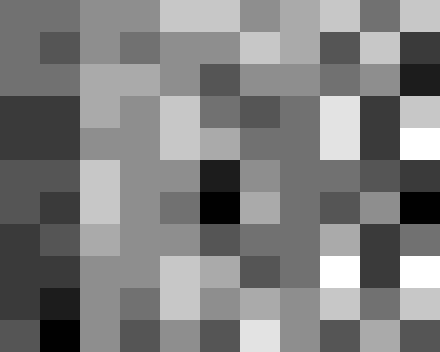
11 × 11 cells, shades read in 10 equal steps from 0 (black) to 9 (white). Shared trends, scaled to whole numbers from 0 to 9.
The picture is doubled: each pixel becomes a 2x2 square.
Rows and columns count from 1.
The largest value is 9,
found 3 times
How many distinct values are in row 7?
7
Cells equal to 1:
3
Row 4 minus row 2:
-2 -1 1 1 2 -1 -4 -2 5 -5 5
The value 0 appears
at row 7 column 6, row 7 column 11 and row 11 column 2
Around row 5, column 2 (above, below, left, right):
2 3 2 5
